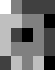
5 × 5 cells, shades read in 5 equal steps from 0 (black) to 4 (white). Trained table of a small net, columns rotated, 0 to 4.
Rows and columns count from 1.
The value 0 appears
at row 2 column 5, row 3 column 3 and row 5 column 5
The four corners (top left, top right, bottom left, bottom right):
4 1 1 0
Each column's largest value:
4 3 2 3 1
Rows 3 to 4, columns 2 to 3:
1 0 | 2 2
